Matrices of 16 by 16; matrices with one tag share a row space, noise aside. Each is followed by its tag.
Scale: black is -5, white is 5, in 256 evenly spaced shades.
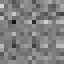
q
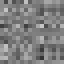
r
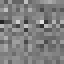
r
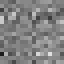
q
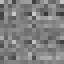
q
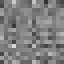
q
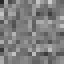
q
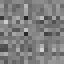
r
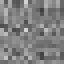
r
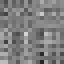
r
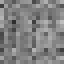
q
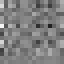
q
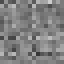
q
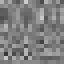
r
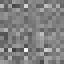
r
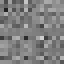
r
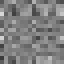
q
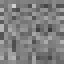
q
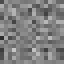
q
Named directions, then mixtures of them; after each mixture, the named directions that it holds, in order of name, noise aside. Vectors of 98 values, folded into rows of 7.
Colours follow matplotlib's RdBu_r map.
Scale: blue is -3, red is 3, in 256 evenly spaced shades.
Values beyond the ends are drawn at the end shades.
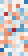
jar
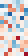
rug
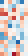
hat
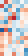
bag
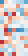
bag, hat, jar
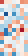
hat, jar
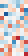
jar, rug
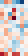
bag, hat, rug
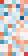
hat, jar, rug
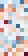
bag, hat, rug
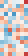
bag, jar, rug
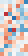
jar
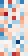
hat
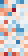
hat, jar, rug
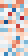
hat, rug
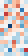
bag, jar, rug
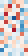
bag, jar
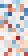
rug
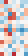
bag, hat, jar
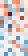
bag, rug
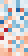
bag, rug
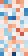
bag, hat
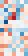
bag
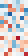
rug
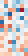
bag, rug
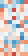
hat, jar, rug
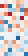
rug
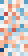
jar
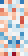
hat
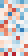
hat, jar, rug
